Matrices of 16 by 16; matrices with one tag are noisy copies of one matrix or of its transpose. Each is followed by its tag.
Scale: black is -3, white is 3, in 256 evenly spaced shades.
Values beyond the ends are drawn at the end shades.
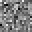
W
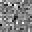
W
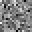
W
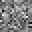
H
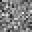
H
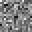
W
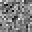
W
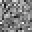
W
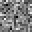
W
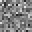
W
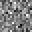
H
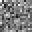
W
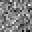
H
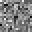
W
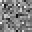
W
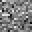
H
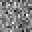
H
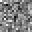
W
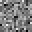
W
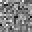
W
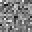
W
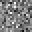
H
